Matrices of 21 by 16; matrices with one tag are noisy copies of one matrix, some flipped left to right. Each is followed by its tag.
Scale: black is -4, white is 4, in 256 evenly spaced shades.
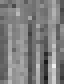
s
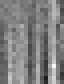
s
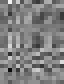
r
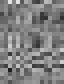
r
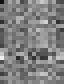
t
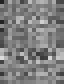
t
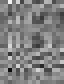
r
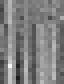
s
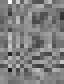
r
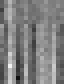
s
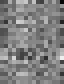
t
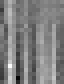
s
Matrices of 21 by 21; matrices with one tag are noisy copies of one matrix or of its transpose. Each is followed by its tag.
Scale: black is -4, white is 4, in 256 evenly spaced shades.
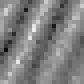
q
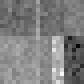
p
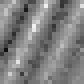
q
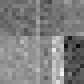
p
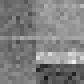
p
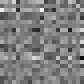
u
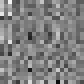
u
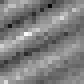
q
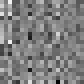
u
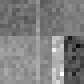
p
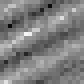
q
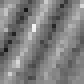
q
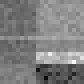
p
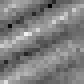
q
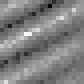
q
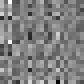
u
